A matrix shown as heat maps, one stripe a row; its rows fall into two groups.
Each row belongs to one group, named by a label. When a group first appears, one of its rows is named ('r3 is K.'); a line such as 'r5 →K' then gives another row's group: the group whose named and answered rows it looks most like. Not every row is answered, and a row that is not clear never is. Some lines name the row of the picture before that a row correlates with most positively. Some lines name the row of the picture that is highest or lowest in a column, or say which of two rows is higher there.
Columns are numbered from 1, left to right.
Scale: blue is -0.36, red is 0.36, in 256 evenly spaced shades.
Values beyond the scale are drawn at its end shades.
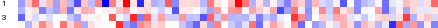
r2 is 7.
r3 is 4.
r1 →7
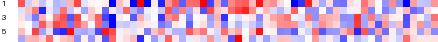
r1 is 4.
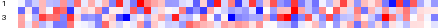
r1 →7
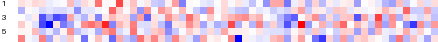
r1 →7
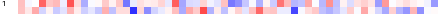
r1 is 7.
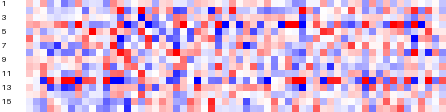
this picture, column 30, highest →2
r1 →4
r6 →4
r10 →7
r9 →7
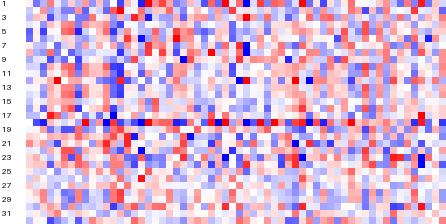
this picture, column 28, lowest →18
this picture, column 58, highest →23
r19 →4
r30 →7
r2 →4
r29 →4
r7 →7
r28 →4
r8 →7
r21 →7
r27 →7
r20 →7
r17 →7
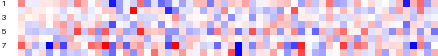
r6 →4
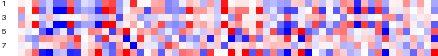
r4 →4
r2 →4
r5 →7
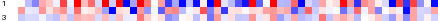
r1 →7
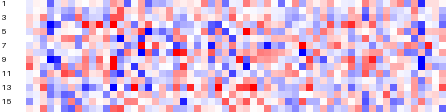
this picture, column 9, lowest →13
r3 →4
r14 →4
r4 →7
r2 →4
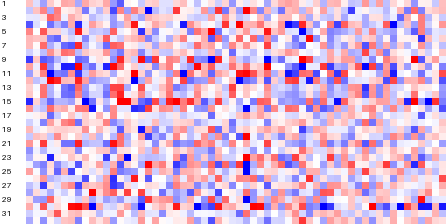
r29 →7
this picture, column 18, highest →24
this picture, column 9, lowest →15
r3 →7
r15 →4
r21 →4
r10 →4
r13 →4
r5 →4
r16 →7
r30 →7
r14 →4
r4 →7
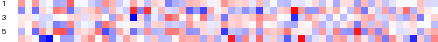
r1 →4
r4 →4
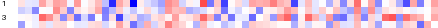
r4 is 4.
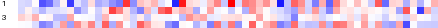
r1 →7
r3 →4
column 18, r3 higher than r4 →No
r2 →4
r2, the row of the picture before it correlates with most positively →4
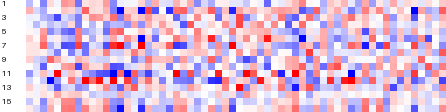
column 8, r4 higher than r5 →No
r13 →7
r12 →7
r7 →4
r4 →7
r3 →7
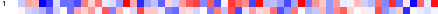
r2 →7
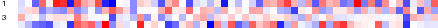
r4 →7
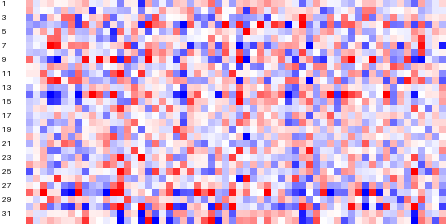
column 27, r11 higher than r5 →No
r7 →7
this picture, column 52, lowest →12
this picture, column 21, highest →30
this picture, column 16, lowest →7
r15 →7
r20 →7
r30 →4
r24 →7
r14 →7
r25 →4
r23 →4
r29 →7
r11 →4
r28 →4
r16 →4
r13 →7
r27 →4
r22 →7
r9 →7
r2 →7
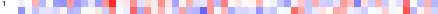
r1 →4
